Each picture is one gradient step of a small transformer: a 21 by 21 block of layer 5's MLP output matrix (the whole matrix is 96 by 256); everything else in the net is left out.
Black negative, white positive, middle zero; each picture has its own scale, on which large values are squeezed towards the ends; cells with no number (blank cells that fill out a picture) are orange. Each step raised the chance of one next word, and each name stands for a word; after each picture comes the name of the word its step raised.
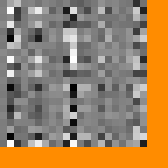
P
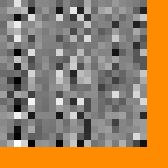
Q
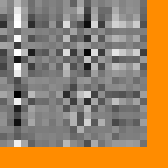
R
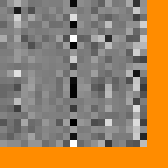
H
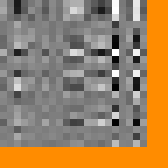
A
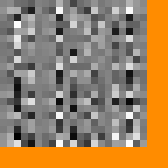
Q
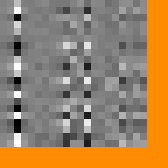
Q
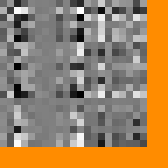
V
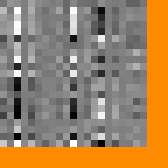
P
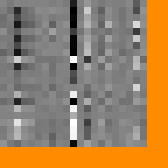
R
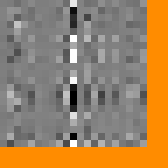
H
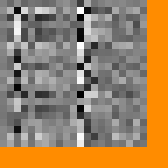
V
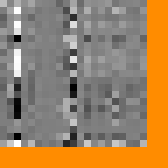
P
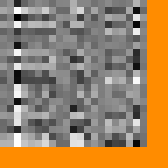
Q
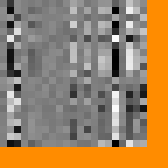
P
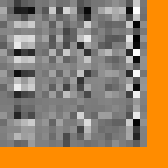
A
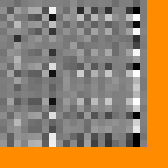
Q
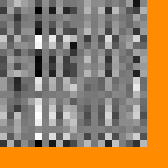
P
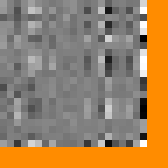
P
